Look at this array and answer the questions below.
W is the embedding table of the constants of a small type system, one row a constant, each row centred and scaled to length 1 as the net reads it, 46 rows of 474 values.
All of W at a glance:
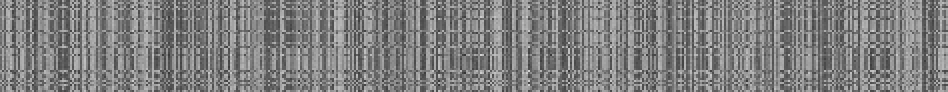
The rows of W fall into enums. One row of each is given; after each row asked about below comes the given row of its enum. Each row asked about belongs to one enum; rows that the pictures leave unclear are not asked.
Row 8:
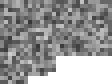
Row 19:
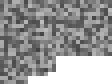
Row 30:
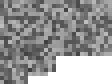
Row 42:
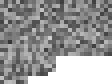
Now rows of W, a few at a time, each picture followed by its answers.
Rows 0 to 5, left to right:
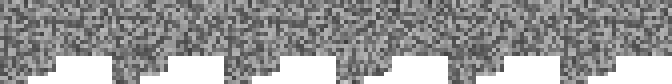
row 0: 19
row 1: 30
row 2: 19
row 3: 42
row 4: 30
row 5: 19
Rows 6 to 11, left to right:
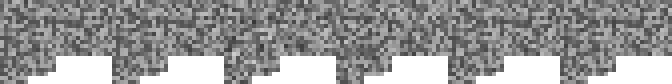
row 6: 19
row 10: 19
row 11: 19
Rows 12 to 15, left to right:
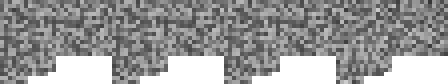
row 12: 19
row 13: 19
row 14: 19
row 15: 42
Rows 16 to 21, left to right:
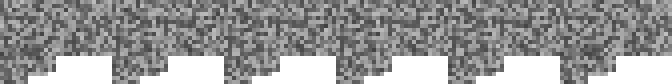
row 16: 30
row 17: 19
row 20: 19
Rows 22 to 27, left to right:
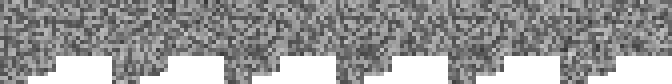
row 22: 19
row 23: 42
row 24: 30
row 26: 30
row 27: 8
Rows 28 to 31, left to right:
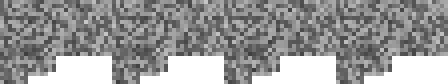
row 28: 30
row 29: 30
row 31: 30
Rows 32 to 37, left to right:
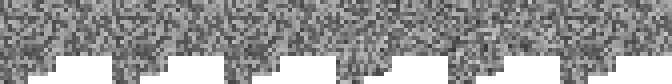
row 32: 30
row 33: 30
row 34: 30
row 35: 42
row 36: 8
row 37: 30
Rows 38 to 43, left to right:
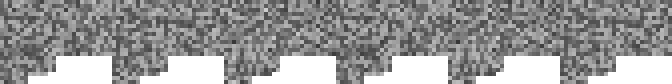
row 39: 19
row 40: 42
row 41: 30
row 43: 19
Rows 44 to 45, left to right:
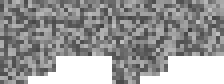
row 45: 30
